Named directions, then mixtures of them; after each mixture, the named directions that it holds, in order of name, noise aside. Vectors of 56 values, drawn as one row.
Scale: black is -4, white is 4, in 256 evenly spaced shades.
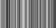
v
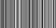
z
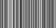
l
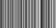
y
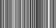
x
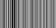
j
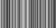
v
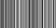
z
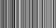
j, z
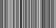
l, y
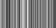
v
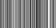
x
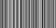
l, z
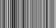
j, v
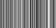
j, x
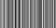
l, z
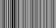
j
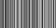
z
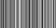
z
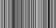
x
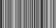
x, y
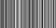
z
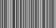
j, l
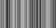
v, x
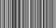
j, z
